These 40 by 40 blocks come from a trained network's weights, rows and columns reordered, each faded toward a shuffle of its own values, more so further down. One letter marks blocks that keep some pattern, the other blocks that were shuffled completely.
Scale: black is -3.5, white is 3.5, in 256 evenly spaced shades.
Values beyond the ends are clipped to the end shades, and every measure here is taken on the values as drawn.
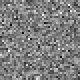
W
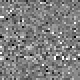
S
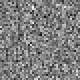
W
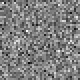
W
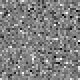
W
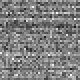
S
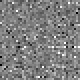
S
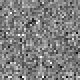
S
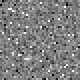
W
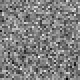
W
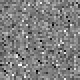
W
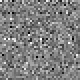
S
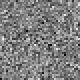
S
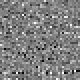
S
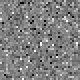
W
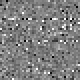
S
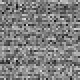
S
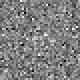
W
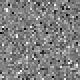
W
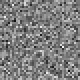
W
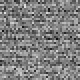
S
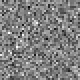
W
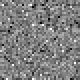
S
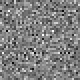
S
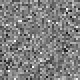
W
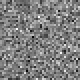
S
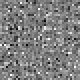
S
